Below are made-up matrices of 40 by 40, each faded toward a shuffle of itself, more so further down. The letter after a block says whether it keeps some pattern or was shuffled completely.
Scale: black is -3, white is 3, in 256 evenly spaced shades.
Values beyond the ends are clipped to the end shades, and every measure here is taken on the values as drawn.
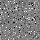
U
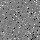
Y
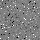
Y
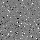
Y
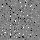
U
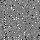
U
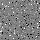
Y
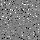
U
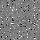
U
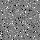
Y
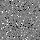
Y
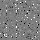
U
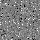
Y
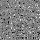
U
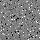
Y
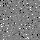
U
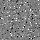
Y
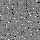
Y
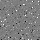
Y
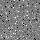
Y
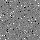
Y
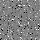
U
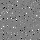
U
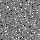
Y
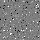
U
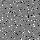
U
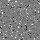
Y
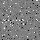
U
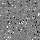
U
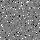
U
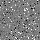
Y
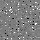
U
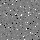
Y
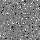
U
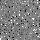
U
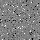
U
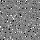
U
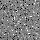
Y
